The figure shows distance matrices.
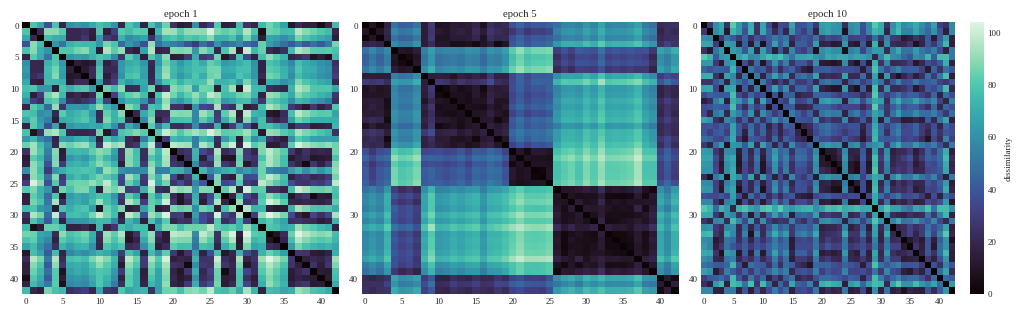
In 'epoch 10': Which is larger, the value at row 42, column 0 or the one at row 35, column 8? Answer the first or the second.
the first
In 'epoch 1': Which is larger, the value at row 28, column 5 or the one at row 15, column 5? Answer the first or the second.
the second
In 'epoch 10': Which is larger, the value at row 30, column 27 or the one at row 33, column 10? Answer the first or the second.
the first
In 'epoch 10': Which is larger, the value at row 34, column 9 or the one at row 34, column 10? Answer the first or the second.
the first
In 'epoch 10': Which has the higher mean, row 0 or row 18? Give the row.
0
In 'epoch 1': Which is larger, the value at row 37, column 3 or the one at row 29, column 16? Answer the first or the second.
the second
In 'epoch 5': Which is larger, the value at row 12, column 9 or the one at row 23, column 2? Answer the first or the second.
the second
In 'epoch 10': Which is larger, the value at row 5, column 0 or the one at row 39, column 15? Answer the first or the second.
the first
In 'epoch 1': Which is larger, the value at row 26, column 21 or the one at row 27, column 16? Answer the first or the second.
the first
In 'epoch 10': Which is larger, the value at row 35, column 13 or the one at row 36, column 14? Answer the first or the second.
the second
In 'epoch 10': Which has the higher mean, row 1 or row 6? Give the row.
1
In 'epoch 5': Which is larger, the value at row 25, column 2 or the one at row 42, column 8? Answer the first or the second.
the first
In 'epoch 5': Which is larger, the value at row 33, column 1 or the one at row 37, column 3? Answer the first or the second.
the second
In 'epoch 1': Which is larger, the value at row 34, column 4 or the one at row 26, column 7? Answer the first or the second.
the second
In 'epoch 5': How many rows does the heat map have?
43
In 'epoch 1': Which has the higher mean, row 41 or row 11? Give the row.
11
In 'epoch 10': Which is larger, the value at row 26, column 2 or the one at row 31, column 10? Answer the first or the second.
the second
